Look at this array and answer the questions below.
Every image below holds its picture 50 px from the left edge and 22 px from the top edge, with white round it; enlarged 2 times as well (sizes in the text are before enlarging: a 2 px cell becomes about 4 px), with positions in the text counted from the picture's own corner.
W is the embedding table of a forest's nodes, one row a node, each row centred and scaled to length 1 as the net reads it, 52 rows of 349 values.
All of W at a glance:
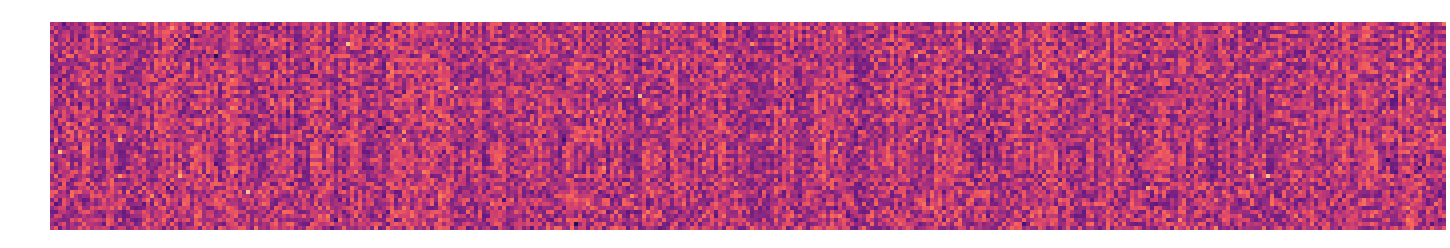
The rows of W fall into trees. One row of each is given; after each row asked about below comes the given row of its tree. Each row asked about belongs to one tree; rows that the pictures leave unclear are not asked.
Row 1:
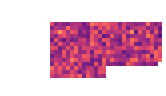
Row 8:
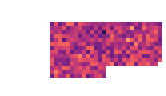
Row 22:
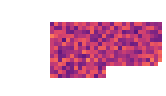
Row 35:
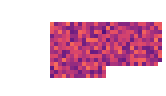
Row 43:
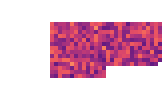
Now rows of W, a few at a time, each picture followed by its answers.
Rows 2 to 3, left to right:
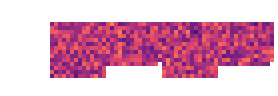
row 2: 35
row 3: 1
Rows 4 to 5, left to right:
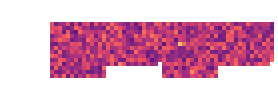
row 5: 22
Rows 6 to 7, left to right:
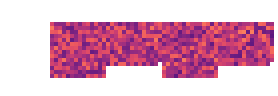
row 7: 1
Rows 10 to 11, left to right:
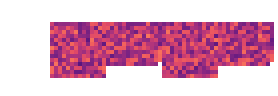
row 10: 1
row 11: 1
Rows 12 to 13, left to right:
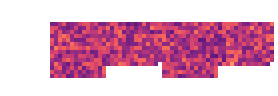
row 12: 35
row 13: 43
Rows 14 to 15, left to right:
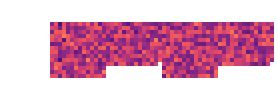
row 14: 22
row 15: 35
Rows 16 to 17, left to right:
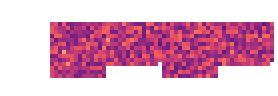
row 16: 1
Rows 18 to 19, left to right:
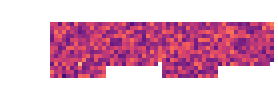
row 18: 1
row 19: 35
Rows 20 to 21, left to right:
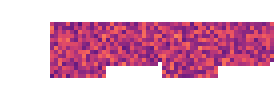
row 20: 35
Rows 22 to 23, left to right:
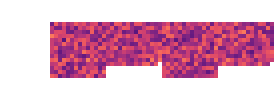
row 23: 1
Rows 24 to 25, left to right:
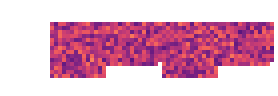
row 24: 35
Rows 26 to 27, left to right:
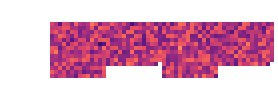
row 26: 1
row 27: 8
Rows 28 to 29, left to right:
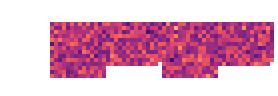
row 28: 22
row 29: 8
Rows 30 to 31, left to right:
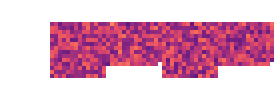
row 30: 35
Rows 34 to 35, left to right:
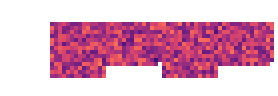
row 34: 35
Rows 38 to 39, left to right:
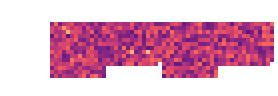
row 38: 8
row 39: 35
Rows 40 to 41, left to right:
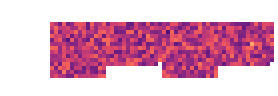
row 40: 1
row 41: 35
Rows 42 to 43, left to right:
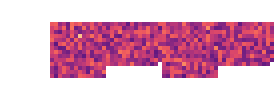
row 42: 43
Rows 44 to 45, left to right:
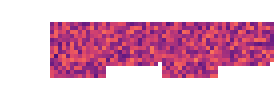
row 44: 1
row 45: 1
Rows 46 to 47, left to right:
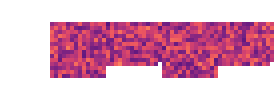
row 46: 43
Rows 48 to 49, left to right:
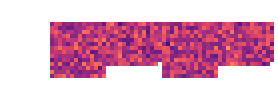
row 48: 35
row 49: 43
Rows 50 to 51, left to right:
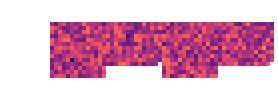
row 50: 35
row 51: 22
